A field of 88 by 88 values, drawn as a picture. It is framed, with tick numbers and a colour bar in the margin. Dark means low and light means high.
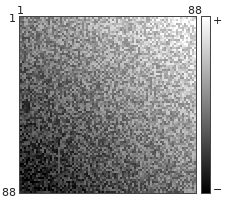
The texture is fine-grained noise. Neither half mirrors the other. Values rise toward the top right. No row or column stands out.
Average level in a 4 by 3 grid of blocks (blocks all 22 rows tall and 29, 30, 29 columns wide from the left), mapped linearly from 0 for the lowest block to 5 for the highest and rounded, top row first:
345 | 234 | 123 | 012
